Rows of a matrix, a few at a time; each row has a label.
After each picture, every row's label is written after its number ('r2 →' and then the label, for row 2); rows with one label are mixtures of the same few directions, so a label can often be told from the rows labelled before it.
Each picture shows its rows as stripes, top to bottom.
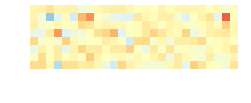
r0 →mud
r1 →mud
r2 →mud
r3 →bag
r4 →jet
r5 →jet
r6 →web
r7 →bag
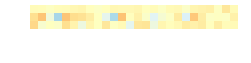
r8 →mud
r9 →bag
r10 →jet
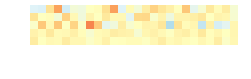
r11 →bag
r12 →jet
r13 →web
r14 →mud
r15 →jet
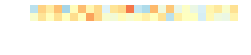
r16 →jet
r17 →web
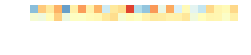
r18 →jet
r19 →bag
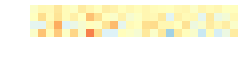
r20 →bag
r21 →web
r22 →bag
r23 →web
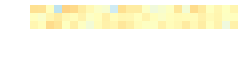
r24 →bag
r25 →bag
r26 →mud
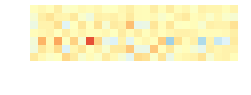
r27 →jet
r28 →mud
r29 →jet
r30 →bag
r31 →web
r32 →jet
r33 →jet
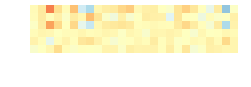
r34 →mud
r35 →web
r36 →mud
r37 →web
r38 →mud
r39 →bag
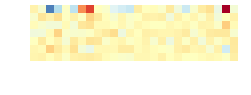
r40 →mud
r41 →web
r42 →mud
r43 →bag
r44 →web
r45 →mud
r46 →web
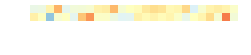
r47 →bag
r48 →mud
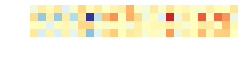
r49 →jet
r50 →web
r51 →mud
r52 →web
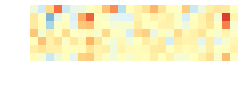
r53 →bag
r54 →mud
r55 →mud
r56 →jet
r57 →web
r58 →web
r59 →mud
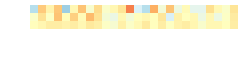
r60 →jet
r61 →web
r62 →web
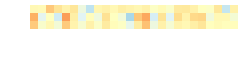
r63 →mud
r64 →jet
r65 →jet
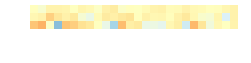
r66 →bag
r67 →mud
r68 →bag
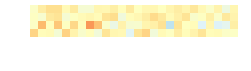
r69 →mud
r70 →bag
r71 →web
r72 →jet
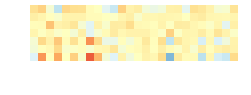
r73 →bag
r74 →bag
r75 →mud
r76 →web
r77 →web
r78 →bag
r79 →web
